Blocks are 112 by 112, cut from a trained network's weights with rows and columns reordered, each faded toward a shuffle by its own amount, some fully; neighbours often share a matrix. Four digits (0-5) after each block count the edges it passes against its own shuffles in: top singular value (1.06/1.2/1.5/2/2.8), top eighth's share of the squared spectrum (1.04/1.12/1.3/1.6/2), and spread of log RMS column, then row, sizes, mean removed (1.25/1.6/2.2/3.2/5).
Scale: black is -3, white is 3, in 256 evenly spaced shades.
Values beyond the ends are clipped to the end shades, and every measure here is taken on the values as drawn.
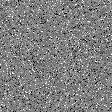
0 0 0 0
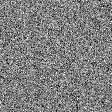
0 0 0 0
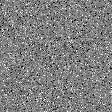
2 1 0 0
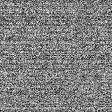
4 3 0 1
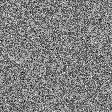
0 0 0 0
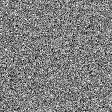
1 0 0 0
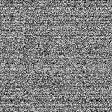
4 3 0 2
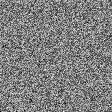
0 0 0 0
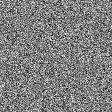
0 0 0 0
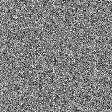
2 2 1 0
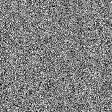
2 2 0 1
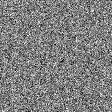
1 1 0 0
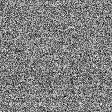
2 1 0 0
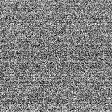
3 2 0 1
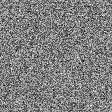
1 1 0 0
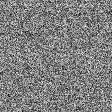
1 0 0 0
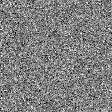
2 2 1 0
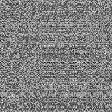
4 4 1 3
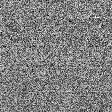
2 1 0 0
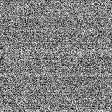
3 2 0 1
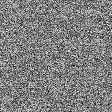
2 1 0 0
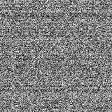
3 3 0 1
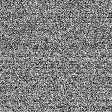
3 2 0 1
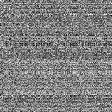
4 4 1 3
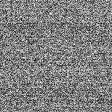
3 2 0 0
